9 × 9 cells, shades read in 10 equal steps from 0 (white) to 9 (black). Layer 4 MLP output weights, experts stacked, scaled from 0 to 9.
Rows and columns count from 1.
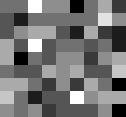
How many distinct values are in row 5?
6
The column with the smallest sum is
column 3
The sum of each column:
37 51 36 47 44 47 45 38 53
